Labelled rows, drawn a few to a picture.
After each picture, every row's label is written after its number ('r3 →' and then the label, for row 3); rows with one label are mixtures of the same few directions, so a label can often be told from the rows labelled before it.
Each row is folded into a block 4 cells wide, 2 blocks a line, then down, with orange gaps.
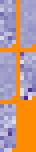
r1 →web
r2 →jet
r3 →web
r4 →web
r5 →jet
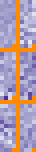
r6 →jet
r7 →web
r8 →web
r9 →web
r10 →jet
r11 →jet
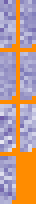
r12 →jet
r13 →web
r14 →web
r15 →jet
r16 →web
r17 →web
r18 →jet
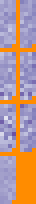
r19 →jet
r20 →web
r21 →web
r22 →web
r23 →jet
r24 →web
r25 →jet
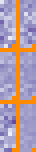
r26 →web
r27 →jet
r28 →web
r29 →web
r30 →jet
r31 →web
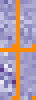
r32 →jet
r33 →jet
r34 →jet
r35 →web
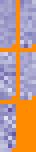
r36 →web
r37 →web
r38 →jet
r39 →web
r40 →jet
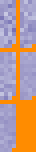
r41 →jet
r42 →jet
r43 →web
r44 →jet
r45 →web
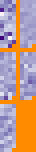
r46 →web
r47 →web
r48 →web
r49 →jet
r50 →web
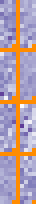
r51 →web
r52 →web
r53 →web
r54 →jet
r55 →jet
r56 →web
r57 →jet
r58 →jet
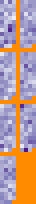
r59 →jet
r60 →jet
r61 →web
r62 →jet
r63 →web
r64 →web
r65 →jet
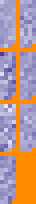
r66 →web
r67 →jet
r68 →web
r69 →web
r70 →jet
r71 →jet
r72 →web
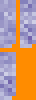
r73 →jet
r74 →jet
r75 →jet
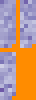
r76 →web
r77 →jet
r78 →web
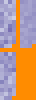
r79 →jet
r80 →web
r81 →jet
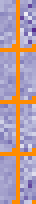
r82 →web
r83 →jet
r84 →jet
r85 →web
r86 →jet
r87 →web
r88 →web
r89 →jet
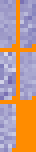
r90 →jet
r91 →web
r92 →jet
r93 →web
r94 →web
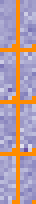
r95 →web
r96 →jet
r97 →web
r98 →jet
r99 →web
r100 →web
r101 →web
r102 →web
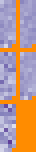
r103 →web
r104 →web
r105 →jet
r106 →web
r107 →jet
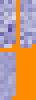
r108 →jet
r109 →web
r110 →jet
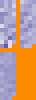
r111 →web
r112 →web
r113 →web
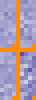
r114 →jet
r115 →jet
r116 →web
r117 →web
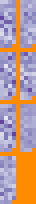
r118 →jet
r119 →jet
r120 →jet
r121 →jet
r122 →jet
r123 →jet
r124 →web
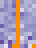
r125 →web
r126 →web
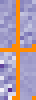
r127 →web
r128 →web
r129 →web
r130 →jet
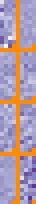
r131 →web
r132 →jet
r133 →jet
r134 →jet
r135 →jet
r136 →web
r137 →web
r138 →web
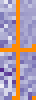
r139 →jet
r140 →jet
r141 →jet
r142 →web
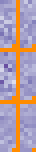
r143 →jet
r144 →jet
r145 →jet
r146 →jet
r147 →web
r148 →jet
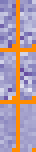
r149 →web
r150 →web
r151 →web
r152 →jet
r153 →web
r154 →web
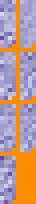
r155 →web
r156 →web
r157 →web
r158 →jet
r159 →web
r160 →jet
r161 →web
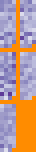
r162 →web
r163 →web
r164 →web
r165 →web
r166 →web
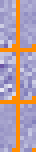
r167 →web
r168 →jet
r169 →web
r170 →jet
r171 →web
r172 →jet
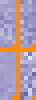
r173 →jet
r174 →web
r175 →web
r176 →jet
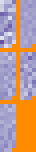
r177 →web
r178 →jet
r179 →jet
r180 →jet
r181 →jet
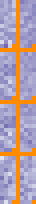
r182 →web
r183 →web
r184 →jet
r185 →jet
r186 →jet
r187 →jet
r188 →web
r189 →web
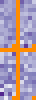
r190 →web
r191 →web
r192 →web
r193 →jet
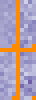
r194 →jet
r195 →jet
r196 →web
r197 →jet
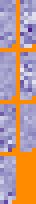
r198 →web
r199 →jet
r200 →web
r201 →jet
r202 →web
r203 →jet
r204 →web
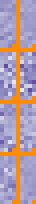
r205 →web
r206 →web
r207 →jet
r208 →web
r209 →web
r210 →web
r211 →jet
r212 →web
